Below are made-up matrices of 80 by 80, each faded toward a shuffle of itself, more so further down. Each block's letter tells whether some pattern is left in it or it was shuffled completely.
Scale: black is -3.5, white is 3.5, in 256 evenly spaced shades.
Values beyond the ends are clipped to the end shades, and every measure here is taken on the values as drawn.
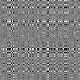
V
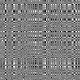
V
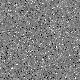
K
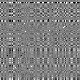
V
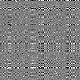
V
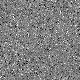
K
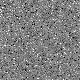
K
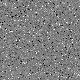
K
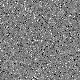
K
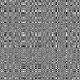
V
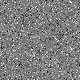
K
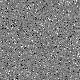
K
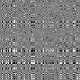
V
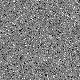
K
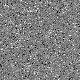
K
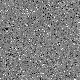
K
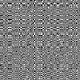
V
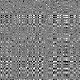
V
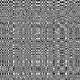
V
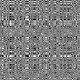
V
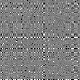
V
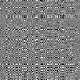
V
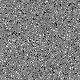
K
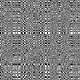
V
